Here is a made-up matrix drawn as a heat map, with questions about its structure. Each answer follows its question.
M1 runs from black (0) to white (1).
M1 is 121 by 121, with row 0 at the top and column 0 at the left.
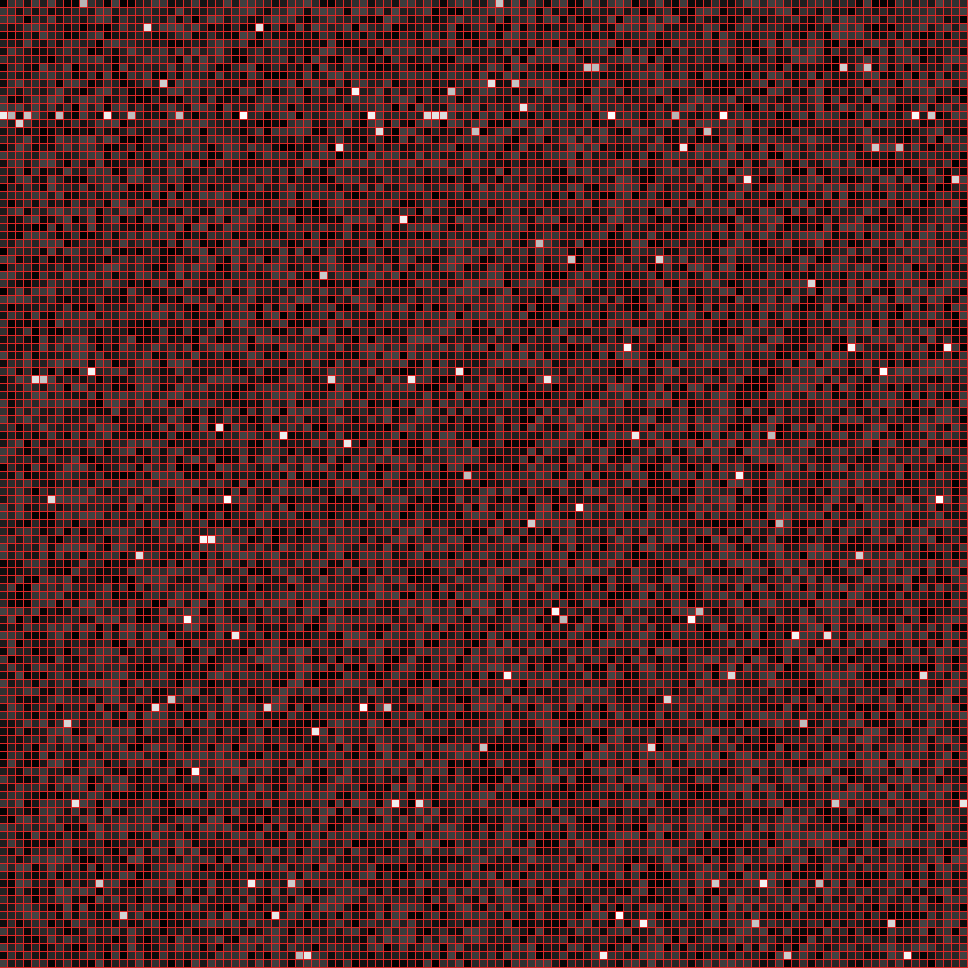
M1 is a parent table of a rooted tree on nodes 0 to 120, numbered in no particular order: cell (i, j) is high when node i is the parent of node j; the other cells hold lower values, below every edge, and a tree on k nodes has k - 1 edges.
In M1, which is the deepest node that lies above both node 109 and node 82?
3
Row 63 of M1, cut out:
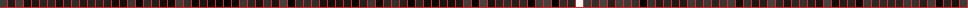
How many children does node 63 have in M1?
1
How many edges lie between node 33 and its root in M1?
3
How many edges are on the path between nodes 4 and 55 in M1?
4
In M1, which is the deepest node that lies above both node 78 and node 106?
43
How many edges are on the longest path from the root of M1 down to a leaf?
3
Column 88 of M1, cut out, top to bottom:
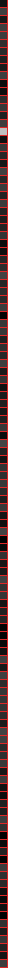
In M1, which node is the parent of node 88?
16
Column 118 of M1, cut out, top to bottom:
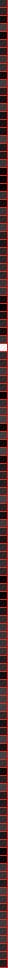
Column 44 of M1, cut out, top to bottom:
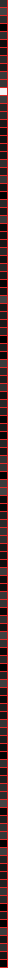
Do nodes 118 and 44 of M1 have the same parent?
no
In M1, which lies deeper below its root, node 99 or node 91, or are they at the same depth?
node 99
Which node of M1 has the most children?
14
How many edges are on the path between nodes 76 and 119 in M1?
3
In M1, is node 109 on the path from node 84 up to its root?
no
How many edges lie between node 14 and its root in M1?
0
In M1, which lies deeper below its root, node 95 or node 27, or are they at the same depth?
node 95
